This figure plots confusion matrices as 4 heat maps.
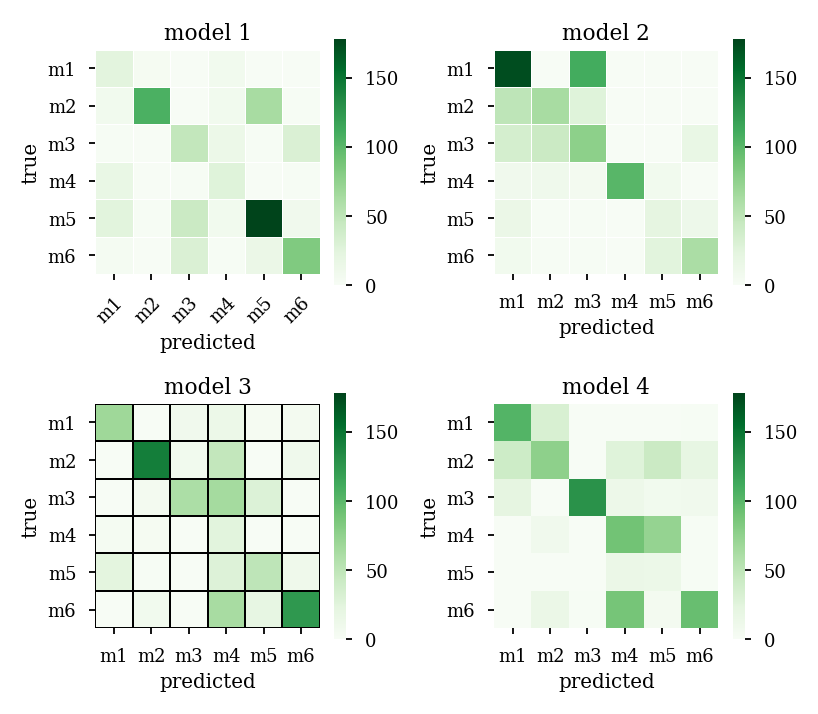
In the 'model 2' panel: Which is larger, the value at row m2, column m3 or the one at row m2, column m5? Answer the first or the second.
the first
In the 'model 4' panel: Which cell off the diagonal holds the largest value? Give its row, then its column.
m6, m4
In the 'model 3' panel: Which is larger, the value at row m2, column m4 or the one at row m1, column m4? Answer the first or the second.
the first
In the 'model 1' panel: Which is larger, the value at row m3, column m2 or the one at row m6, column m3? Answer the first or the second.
the second
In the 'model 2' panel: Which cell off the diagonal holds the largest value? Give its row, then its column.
m1, m3
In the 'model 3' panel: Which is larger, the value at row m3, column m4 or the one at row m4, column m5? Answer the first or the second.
the first
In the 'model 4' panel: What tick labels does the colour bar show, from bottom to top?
0, 50, 100, 150
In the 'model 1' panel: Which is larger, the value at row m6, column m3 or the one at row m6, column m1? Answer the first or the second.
the first
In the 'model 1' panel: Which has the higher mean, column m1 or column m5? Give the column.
m5
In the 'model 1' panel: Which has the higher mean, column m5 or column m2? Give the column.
m5
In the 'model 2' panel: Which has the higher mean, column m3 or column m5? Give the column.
m3
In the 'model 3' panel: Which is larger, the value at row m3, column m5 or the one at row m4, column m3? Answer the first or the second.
the first
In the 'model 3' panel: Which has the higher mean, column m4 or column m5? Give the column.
m4
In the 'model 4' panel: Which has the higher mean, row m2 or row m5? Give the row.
m2
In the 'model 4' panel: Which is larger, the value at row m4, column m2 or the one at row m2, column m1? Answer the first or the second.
the second
